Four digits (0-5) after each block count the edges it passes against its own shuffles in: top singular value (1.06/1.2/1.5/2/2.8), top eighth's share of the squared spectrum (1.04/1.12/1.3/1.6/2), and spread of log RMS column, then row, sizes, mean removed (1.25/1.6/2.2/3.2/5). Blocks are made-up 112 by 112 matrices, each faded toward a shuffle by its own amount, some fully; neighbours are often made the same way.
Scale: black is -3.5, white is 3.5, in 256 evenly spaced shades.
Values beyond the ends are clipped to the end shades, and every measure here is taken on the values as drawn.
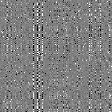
5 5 4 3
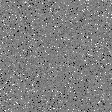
0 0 0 0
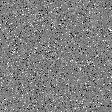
0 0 0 0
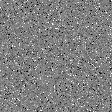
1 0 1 0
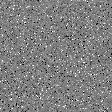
0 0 0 0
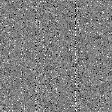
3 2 3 0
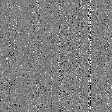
3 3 3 0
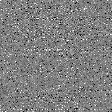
4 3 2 2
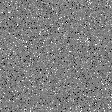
0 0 0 0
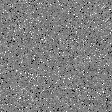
2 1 0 0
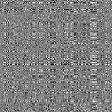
5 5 3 4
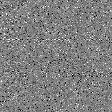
3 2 1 1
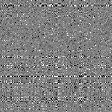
5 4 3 3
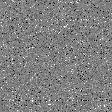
3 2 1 1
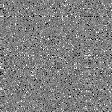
4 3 1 2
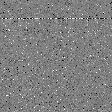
4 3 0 1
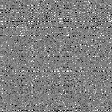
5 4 2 3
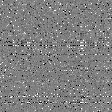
4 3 1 2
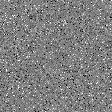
3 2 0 0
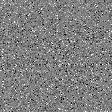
3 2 1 1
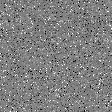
2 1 0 0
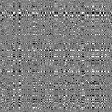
5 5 3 4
